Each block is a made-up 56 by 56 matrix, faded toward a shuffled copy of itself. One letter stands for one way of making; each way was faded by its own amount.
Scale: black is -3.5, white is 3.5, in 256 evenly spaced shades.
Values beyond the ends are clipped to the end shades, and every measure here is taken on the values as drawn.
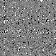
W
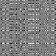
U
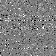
W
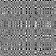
U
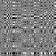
U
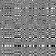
U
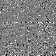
W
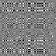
U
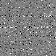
W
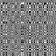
U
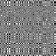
U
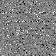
W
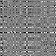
U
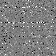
W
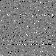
W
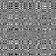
U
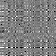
U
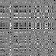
U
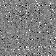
W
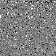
W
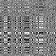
U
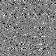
W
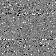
W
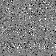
W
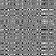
U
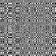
U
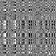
U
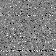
W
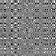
U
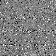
W
